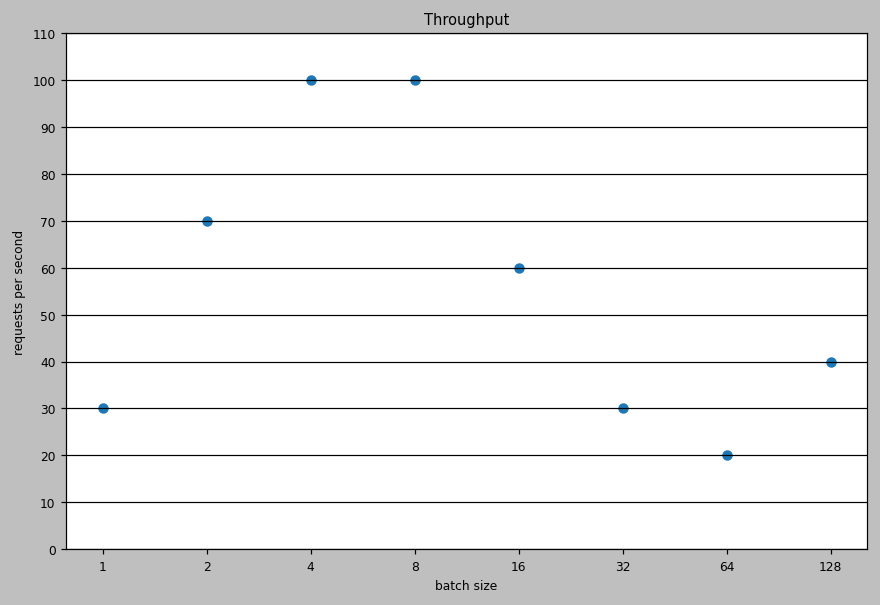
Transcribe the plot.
Title: Throughput
x-axis: batch size, ticks 1 2 4 8 16 32 64 128
y-axis: requests per second, ticks 0 10 20 30 40 50 60 70 80 90 100 110
Values:
30 70 100 100 60 30 20 40
